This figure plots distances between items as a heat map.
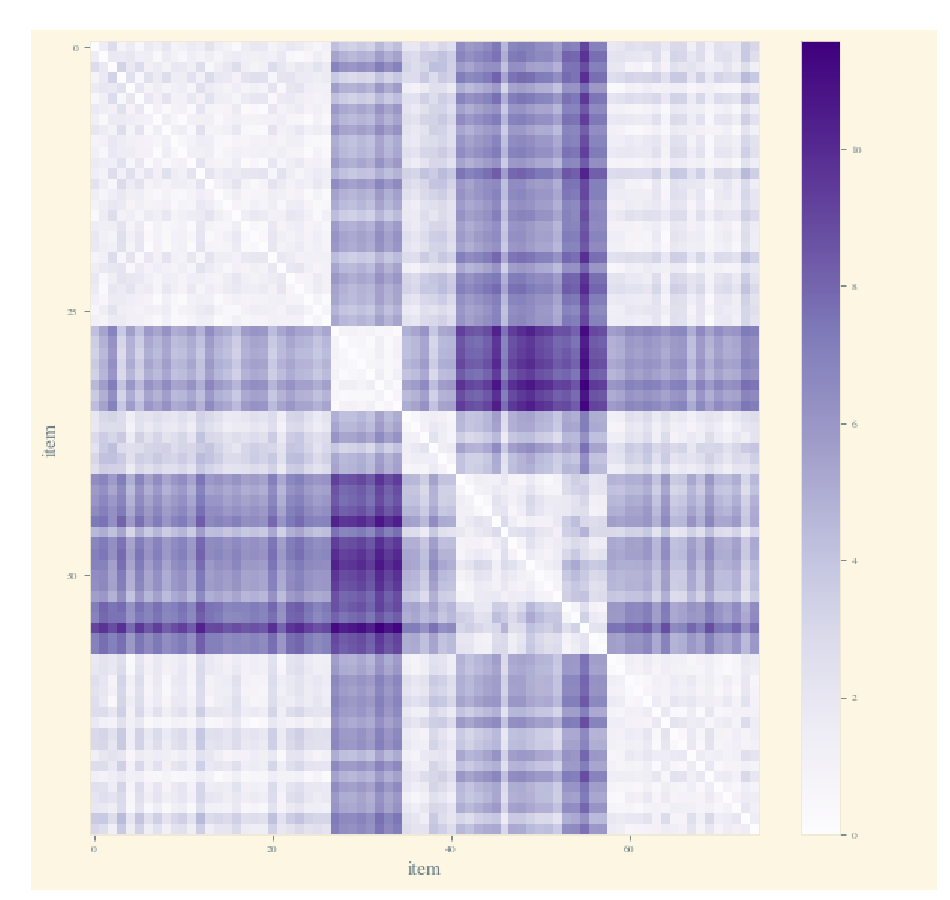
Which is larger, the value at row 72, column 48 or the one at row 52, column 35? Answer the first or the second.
the first
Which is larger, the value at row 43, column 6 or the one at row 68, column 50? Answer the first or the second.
the first
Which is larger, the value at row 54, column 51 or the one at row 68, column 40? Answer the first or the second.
the first
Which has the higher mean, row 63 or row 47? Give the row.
47
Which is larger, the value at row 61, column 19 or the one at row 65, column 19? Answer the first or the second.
the second
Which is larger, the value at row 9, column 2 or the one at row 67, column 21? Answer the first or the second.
the first
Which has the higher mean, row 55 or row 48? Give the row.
55
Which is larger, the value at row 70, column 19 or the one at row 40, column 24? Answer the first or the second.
the second
